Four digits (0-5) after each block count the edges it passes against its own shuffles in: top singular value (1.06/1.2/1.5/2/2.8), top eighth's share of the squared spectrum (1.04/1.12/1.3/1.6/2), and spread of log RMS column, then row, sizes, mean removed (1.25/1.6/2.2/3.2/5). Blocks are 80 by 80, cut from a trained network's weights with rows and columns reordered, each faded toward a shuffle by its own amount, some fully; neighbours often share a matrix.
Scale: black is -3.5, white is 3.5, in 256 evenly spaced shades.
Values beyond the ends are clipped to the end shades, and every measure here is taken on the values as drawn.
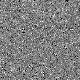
2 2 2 1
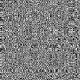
4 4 2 2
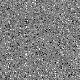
2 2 1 1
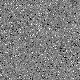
0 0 0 0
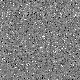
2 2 0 1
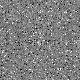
2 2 0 1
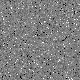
0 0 0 0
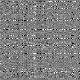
4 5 1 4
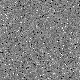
0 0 0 0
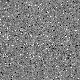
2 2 0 1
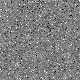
0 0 0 0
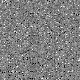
2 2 0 1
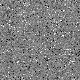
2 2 0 1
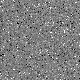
0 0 0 0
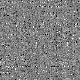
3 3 0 2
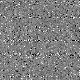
3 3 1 2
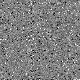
2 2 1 1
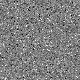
2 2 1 0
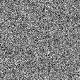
2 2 1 0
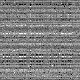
5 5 3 3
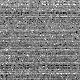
4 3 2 2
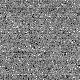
2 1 0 0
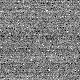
3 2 0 0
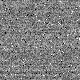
2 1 0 0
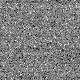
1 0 0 0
